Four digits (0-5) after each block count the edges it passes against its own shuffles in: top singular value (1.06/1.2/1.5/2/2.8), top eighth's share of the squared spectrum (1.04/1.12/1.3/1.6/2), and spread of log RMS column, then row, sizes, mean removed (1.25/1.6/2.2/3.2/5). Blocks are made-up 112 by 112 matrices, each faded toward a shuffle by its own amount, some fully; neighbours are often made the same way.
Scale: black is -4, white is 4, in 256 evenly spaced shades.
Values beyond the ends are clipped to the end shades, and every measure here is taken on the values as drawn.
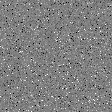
0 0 0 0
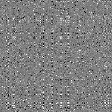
5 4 3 2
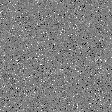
3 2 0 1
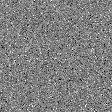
0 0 0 0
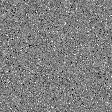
0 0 0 0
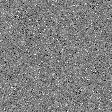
0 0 0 0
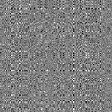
5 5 4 3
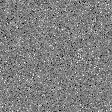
0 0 0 0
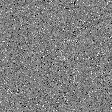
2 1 0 0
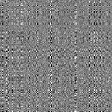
5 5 4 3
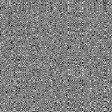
5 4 3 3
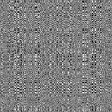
5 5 4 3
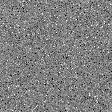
1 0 0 0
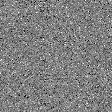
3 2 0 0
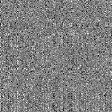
4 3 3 2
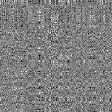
5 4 3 3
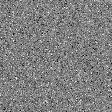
2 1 0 0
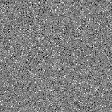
4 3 1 1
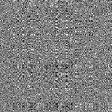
5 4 3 3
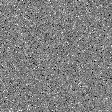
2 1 0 0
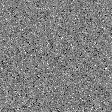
0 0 0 0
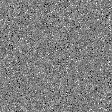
0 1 2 0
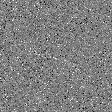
0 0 0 0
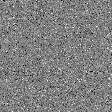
0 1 0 1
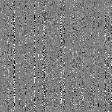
3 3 4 2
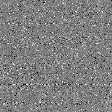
3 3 0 2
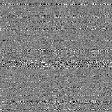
4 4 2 4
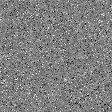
0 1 0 0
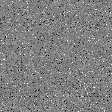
2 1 0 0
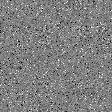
2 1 0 1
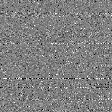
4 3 0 3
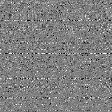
4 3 1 3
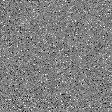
3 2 0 1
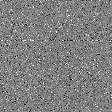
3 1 0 1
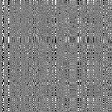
5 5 4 3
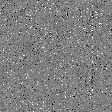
3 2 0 0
